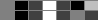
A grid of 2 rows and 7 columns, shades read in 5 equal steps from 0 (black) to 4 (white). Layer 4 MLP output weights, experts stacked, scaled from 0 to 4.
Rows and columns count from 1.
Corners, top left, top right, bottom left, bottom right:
2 3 2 1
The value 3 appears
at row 1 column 7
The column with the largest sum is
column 4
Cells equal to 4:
2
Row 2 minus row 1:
0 0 0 0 0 2 -2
